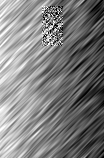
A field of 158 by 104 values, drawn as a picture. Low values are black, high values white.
Values change most from cell to cell in the top middle. An odd patch, rougher than its surroundings, sits in the top middle. The field climbs toward the left. The grain runs diagonally up to the right.
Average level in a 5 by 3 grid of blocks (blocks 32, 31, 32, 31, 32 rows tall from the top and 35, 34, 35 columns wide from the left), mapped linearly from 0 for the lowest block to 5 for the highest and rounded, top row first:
5 2 1
5 3 0
5 2 0
5 2 0
5 2 0
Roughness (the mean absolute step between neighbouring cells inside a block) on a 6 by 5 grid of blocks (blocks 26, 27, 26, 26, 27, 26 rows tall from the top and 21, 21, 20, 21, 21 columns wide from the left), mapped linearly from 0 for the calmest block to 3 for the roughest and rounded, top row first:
00300 / 00300 / 00000 / 00000 / 00000 / 00000
